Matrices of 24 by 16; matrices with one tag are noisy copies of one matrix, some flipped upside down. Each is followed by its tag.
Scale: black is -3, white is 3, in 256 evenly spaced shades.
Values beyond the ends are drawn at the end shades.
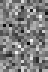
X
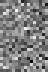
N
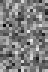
X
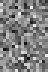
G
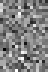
G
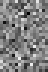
G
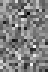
G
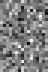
X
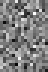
G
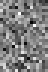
G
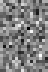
X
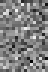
N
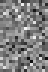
N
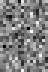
X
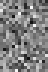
G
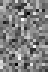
G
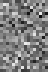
N
